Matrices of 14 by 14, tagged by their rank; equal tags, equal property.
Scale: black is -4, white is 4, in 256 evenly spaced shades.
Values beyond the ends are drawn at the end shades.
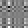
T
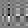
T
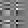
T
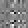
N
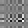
T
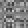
N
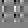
T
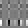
T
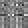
N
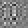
N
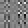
N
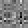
N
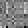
N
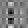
T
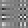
T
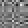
N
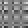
T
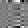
T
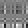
T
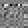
N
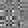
N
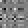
N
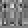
N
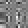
N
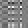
T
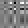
T
